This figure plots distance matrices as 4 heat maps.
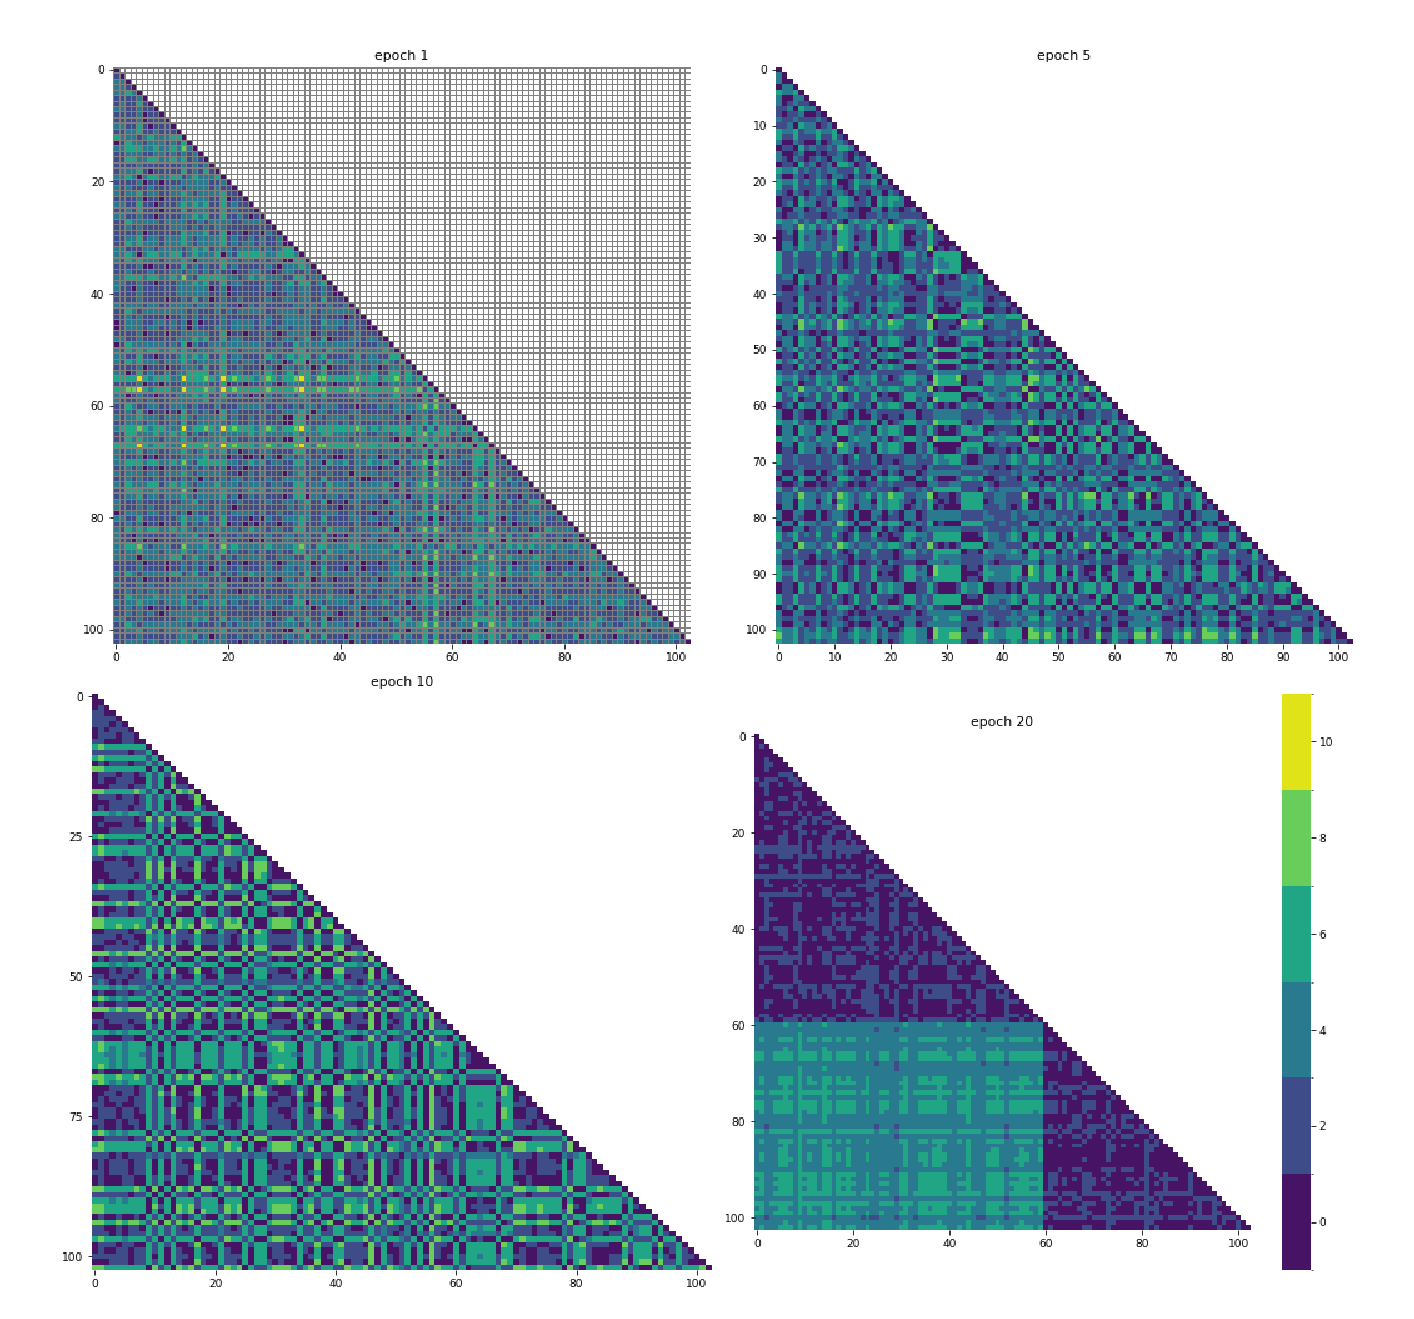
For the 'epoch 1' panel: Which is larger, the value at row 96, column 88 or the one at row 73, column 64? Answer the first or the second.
the second
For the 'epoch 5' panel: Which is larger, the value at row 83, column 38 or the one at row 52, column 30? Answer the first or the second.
the second
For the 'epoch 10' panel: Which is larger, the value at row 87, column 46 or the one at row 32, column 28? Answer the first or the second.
the first
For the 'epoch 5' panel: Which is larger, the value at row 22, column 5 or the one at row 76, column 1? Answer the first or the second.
the second
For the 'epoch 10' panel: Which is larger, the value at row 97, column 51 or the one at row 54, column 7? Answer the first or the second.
the second
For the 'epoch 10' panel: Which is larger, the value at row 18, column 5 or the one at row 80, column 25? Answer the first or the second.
the first
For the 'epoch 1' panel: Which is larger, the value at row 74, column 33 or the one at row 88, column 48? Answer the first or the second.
the first
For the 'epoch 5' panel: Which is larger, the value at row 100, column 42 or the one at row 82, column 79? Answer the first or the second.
the first
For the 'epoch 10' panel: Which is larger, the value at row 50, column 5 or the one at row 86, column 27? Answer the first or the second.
the second
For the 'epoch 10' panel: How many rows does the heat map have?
103
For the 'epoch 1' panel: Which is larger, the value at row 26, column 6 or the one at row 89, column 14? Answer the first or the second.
the second
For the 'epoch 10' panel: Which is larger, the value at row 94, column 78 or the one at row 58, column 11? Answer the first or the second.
the second
